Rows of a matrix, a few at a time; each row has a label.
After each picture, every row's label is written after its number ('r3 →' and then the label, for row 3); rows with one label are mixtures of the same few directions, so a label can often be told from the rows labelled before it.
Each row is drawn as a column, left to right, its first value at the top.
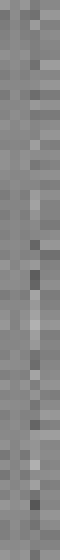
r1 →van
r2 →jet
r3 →van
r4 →jet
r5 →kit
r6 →kit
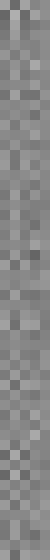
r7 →van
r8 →van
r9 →van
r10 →kit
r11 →jet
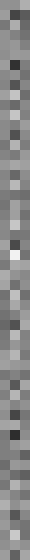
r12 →jet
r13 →kit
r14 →van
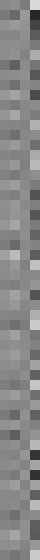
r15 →kit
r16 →kit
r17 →van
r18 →van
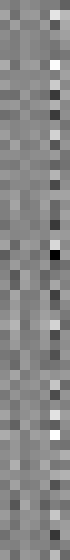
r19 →kit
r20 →jet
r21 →jet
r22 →kit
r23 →jet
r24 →kit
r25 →van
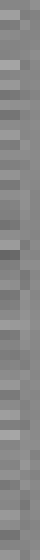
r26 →kit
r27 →kit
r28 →jet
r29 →van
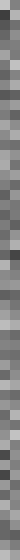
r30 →van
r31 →kit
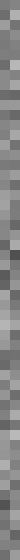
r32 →jet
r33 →kit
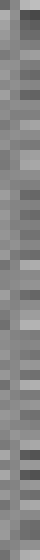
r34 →van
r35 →kit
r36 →van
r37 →van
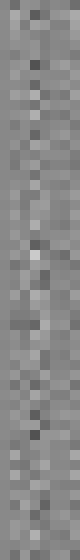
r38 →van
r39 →van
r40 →jet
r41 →kit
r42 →jet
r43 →kit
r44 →kit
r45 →van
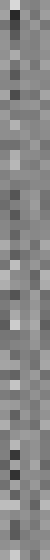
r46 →jet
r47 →van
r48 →kit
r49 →jet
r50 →jet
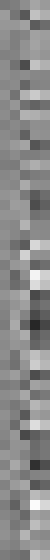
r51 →van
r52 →jet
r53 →kit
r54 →jet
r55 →jet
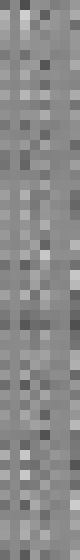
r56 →van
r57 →kit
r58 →van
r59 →jet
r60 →kit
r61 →van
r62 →van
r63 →jet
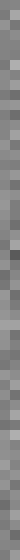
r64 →jet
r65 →kit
